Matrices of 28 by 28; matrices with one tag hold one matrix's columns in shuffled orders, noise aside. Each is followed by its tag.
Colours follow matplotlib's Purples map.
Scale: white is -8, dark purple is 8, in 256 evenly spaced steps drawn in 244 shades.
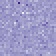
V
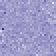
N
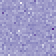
N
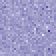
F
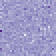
F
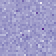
N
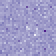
F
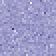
N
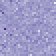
N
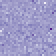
N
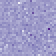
N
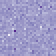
F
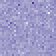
V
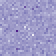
F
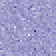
F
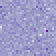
F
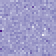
F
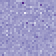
V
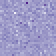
V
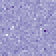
F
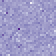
N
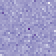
N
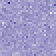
V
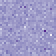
F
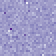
N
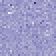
V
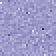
N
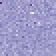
V
